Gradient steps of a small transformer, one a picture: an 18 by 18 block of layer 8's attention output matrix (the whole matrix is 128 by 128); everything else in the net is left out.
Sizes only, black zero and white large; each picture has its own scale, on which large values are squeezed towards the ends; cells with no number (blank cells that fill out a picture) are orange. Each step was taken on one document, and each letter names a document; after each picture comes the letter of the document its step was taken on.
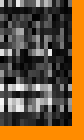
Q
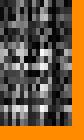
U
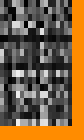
U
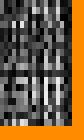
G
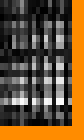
G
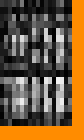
G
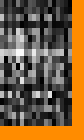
Q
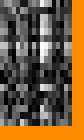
U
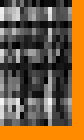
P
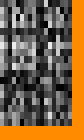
P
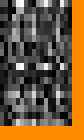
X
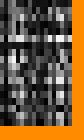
G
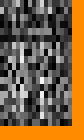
U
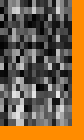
X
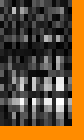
G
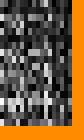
Q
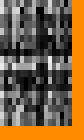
P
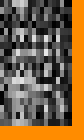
Q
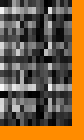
P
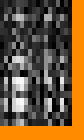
G
